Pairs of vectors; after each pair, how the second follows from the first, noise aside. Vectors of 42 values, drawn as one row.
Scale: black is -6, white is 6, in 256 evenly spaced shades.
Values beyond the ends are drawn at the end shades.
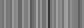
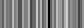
scaled up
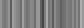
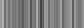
reversed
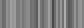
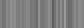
shrunk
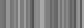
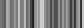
scaled up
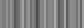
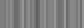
shrunk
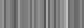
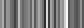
scaled up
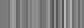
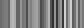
scaled up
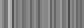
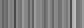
reversed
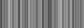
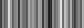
scaled up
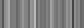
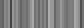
reversed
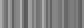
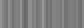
shrunk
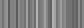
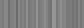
shrunk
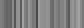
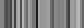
scaled up
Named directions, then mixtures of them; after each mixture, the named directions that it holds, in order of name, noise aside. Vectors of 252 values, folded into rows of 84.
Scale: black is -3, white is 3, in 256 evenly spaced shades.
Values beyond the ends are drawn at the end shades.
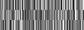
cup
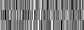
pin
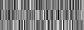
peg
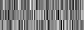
peg, pin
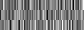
cup, peg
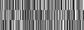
cup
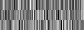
peg, pin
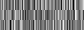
cup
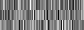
peg, pin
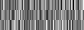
cup, peg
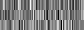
peg, pin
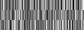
cup, peg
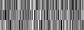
peg, pin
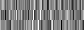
pin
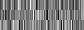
peg, pin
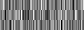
cup, pin
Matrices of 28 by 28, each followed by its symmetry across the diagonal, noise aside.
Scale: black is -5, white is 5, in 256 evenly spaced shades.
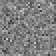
antisymmetric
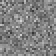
symmetric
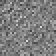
symmetric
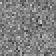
neither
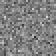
neither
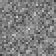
symmetric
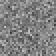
neither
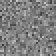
antisymmetric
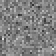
neither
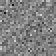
symmetric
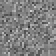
antisymmetric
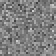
neither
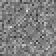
symmetric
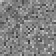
symmetric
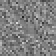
antisymmetric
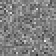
neither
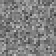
antisymmetric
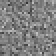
antisymmetric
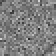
symmetric
